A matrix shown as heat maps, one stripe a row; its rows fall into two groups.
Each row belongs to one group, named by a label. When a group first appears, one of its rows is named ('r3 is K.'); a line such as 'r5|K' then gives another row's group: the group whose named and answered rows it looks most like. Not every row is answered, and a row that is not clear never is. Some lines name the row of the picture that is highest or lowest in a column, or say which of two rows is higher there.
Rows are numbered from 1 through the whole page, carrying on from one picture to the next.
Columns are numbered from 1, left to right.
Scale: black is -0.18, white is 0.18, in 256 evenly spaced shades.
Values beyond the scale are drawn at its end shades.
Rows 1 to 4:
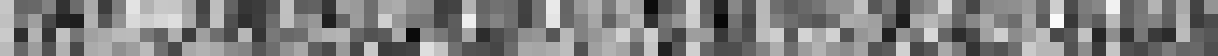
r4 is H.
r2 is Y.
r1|Y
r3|H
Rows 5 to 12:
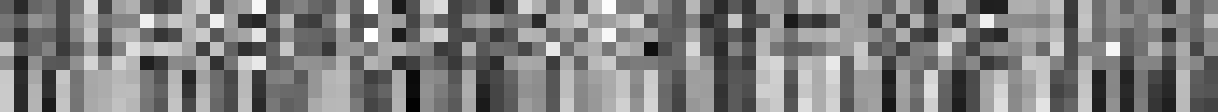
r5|H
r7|H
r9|H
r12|H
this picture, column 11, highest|6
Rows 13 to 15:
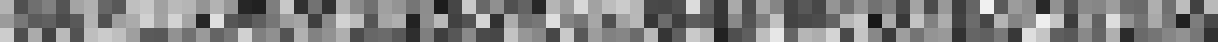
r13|Y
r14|Y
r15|H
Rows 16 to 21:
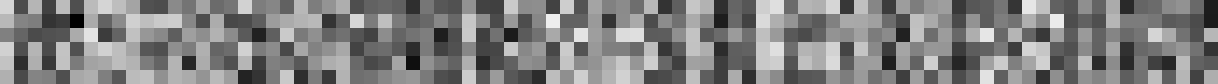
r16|H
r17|Y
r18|Y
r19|H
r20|H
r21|Y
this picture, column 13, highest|17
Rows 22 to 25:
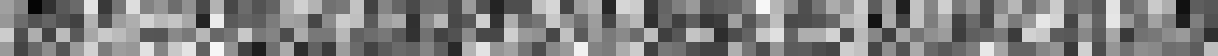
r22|Y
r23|Y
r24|H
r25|Y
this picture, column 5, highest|24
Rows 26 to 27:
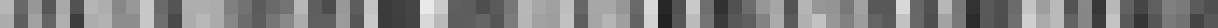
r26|H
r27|H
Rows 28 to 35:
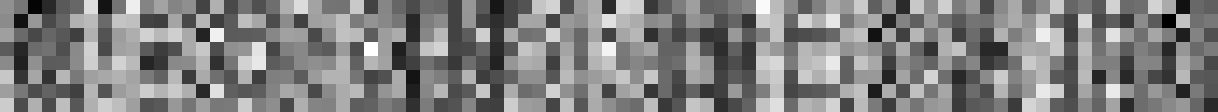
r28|Y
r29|H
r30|Y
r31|H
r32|H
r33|H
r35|H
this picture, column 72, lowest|31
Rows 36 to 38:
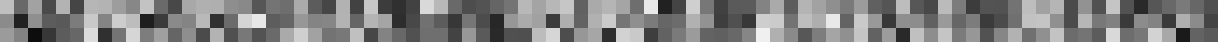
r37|H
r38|Y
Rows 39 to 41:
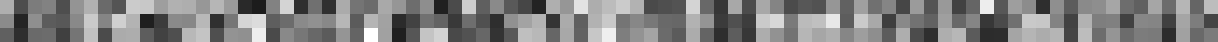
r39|Y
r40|H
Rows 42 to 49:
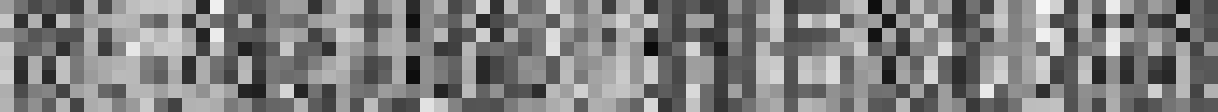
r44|Y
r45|Y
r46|H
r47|H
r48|Y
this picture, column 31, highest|49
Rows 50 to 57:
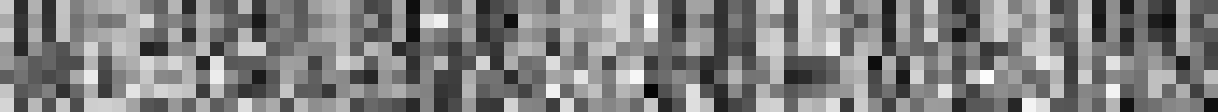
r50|H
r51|H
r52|H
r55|Y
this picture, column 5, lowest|56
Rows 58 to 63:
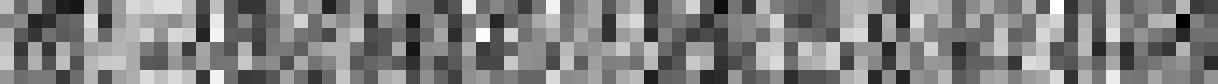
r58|Y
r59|Y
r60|Y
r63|Y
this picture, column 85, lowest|59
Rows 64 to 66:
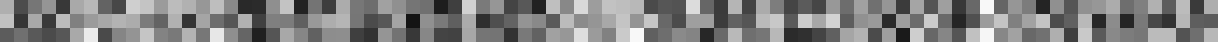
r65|H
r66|Y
